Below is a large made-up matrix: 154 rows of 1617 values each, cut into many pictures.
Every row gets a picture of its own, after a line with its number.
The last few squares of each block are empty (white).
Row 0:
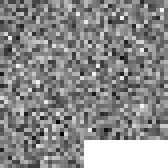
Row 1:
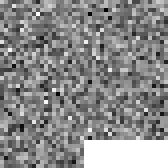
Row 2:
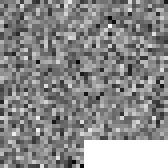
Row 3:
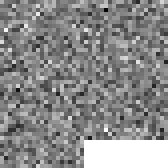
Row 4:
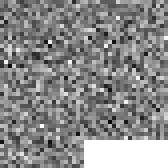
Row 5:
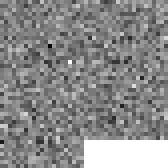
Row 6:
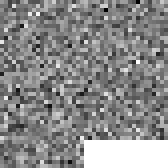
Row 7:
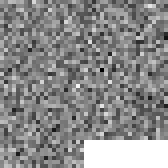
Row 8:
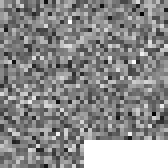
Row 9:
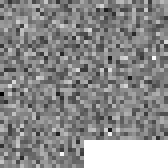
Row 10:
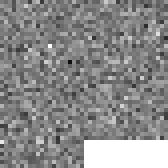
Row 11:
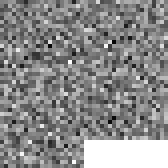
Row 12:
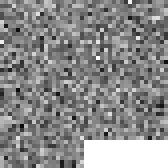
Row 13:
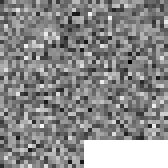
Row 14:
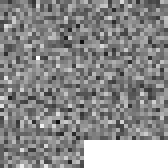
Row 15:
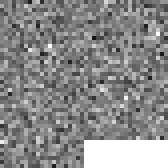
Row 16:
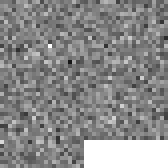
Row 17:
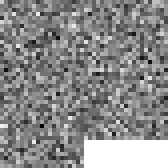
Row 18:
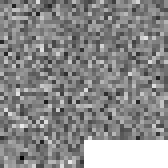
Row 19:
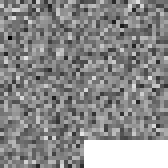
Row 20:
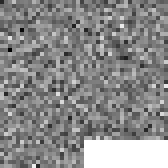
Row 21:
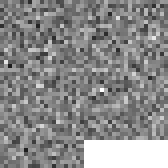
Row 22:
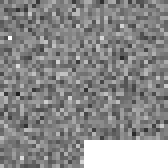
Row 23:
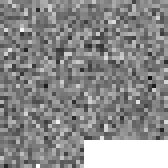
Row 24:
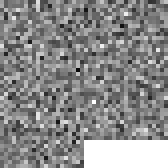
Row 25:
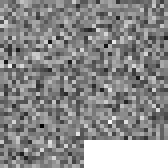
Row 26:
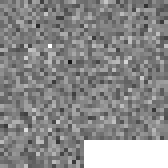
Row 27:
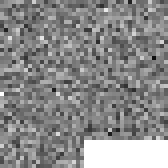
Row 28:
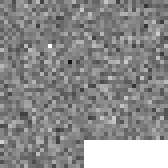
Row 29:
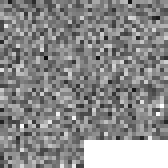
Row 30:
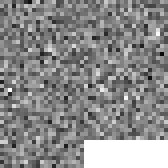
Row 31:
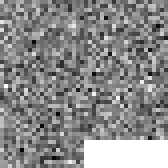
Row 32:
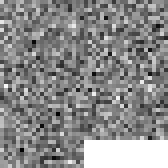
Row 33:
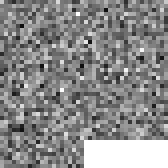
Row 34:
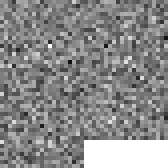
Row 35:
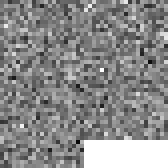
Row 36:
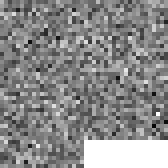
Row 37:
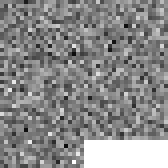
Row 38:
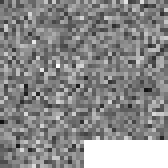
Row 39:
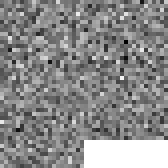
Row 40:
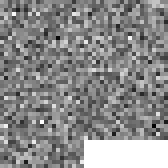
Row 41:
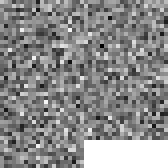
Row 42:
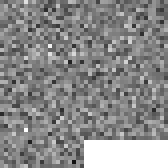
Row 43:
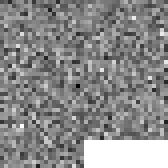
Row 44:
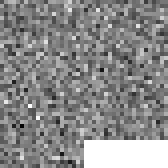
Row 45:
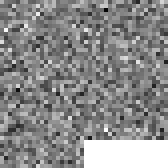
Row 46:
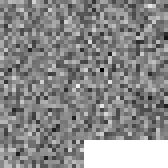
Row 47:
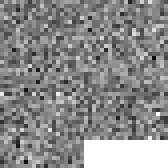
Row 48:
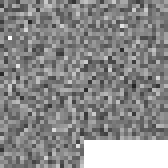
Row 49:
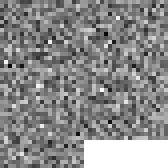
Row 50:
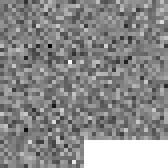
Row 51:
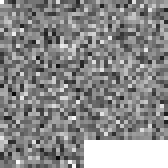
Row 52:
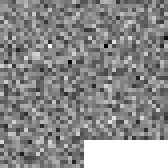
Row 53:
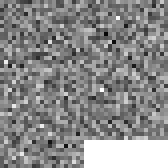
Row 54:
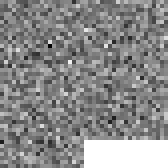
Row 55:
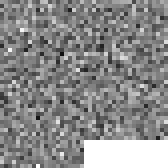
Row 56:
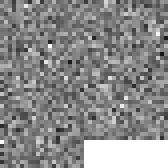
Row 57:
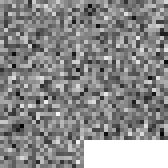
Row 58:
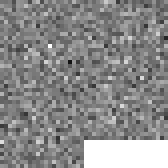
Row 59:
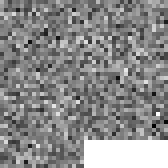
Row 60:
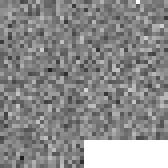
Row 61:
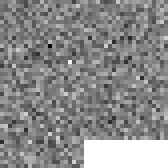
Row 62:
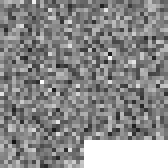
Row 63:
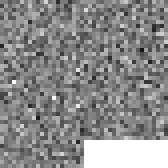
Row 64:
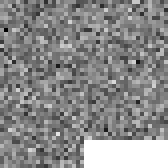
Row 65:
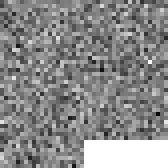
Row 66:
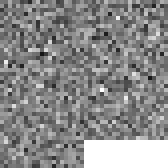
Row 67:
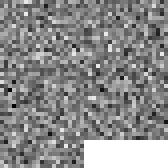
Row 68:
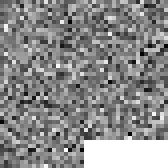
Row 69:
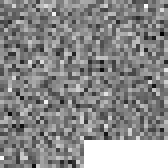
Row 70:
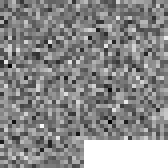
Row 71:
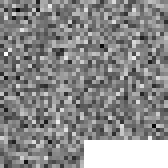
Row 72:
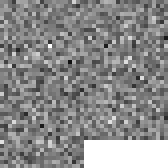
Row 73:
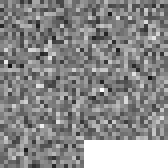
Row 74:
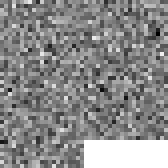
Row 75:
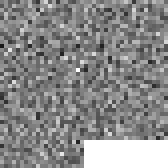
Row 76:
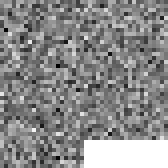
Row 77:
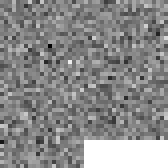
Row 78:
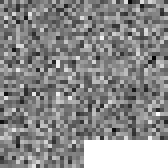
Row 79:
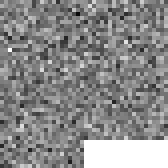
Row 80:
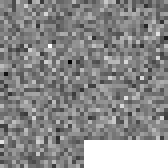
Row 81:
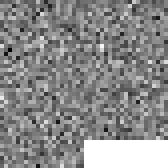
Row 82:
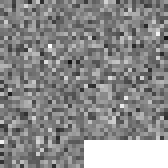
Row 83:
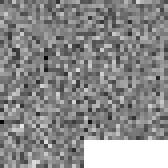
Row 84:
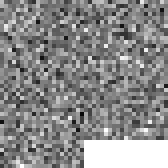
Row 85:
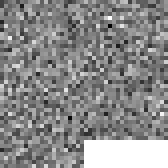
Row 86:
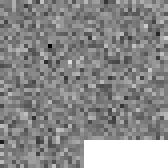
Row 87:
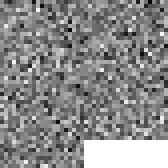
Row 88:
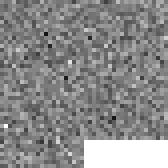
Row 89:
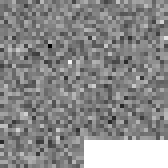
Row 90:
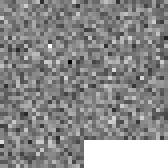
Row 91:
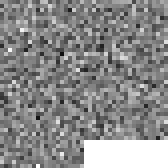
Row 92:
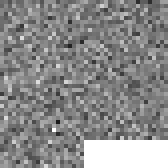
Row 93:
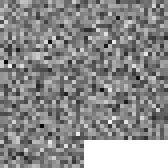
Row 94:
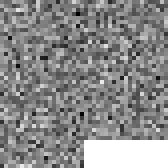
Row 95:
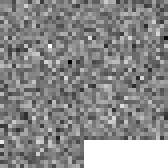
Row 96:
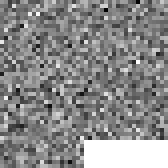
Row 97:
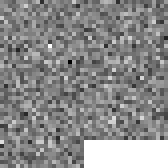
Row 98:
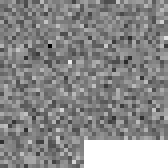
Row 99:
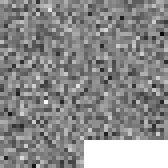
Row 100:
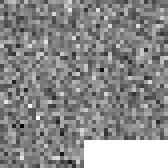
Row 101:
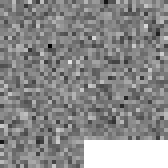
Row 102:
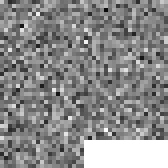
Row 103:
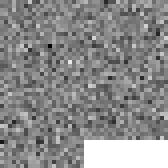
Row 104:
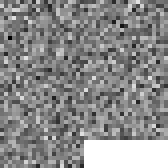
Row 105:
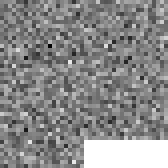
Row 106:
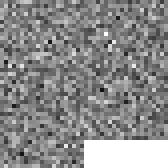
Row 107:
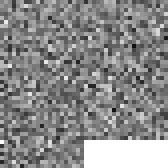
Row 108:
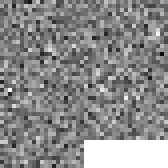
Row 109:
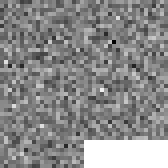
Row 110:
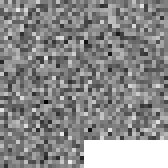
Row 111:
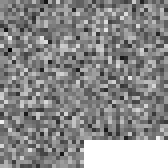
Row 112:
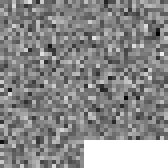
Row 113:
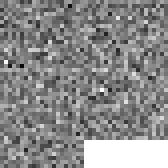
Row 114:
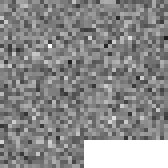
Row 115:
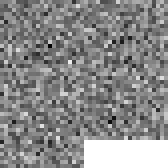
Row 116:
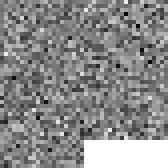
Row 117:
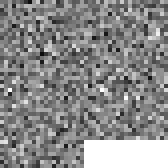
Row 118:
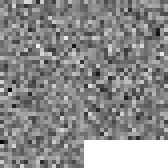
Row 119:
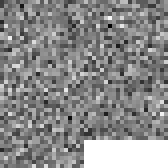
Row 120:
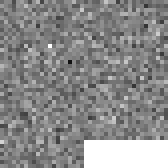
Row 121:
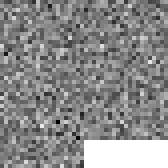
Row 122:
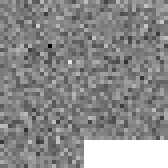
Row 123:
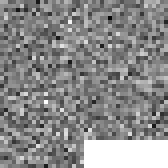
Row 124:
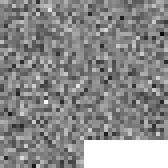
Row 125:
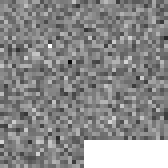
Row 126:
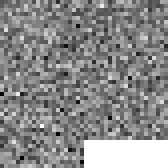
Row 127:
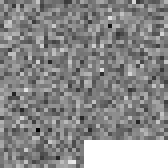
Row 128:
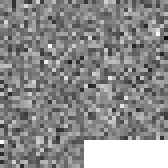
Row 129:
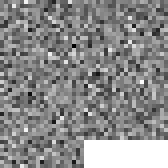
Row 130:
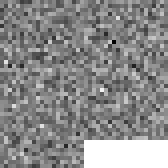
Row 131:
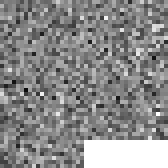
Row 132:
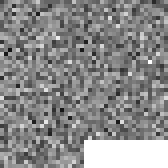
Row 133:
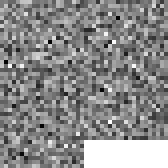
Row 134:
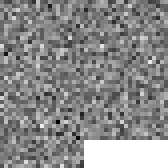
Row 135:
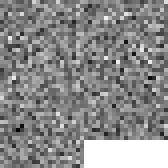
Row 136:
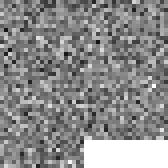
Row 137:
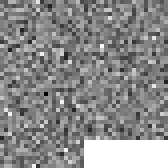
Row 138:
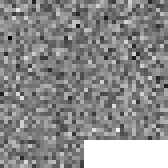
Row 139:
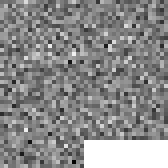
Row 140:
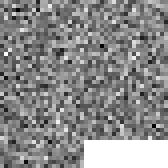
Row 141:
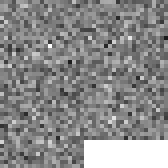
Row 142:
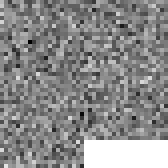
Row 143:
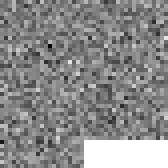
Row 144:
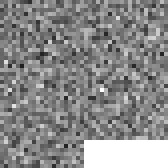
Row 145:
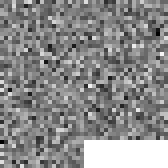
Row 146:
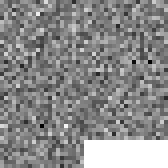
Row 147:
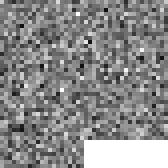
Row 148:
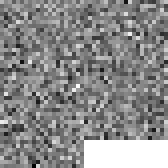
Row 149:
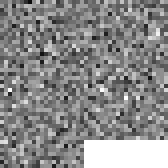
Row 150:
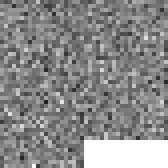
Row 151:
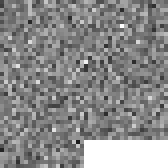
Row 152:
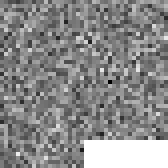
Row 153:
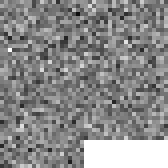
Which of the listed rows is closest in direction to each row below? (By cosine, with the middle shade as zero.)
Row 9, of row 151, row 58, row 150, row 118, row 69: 151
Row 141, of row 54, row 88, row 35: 35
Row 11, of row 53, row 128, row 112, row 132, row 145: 53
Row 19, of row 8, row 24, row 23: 24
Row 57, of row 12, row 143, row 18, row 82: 12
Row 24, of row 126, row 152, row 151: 126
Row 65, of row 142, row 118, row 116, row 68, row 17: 118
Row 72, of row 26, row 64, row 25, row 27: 25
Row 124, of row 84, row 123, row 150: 123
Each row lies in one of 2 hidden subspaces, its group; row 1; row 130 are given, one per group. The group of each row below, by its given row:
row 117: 130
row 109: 130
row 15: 130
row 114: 130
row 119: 1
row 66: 130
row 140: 1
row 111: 1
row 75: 1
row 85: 1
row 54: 130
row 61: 130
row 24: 1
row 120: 130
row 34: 130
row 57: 1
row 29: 1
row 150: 1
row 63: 1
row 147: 1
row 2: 1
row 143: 130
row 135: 1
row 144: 130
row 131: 1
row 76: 1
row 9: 1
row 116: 1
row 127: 1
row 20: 1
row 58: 130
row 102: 1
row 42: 130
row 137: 1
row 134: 1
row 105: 130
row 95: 130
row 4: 130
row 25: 130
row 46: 1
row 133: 130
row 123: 1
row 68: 1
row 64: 1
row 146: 1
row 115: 130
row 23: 1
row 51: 1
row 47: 1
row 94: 1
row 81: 1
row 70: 130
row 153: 1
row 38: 1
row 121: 1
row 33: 1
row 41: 1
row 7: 1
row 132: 1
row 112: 130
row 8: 1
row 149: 130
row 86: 130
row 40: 1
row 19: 1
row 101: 130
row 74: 130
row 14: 1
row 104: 1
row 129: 130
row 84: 1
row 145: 130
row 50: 130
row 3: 1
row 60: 1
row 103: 130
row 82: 130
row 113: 130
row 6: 1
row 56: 130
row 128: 130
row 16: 130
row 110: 1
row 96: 1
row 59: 1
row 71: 1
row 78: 1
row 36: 1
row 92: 1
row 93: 130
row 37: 130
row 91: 1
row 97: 130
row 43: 1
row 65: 1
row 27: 1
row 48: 1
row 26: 130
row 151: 1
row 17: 1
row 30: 130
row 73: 130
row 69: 1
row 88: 130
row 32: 1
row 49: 130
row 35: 1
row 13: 1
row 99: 1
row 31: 1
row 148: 1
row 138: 1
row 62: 1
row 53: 130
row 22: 1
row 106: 130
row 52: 130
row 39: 1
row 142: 1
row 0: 1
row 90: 130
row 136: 1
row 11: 130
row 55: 1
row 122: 130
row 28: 130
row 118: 130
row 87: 1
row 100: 1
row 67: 130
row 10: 130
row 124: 1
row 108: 130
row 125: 130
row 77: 130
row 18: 1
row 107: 130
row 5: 130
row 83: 1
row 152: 1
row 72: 130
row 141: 130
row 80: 130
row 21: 130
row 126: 1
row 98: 130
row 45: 1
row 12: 1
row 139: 130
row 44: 1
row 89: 130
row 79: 1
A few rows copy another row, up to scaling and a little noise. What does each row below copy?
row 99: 124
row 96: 6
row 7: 46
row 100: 44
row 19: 104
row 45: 3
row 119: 85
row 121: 134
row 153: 79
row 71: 140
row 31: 32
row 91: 55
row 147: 33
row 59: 36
